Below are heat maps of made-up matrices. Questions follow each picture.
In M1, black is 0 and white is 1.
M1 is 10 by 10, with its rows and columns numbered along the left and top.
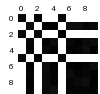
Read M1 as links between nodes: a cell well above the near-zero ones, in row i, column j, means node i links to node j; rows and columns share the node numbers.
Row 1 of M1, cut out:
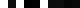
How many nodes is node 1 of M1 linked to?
3
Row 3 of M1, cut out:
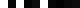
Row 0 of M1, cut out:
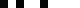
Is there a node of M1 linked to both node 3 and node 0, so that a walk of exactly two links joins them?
no
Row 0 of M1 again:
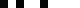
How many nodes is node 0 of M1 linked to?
7
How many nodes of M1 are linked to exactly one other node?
0
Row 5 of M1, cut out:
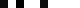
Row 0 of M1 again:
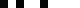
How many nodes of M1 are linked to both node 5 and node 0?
7
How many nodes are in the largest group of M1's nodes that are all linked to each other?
2
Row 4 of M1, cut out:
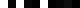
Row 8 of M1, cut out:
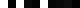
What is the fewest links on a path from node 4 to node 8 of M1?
2
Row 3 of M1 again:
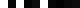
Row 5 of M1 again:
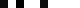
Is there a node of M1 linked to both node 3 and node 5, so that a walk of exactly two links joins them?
no
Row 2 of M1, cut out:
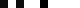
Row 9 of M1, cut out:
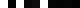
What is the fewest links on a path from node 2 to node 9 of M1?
1
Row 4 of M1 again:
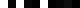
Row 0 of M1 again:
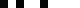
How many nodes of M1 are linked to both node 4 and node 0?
0
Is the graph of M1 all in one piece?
yes
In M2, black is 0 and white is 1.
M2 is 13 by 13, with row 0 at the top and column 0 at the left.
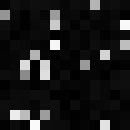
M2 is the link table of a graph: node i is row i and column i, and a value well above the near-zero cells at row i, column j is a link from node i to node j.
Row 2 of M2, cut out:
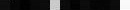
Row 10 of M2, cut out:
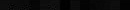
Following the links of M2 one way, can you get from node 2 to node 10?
yes
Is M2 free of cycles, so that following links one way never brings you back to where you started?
yes
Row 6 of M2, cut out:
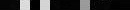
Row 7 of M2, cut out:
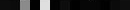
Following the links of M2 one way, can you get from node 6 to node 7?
no
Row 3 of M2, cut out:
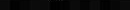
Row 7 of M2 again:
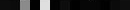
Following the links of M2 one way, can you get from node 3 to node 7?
no
